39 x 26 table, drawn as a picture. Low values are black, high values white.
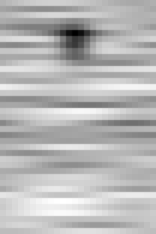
One dip sinks in the top middle. On average the colour sits 70% of the way up the scale. Streaks run across, left to right. The top middle is the ninth with the lowest average.
